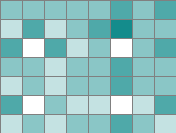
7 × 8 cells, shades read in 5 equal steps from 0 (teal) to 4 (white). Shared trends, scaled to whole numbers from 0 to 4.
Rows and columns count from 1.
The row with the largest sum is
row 6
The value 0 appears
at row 2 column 6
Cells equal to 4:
4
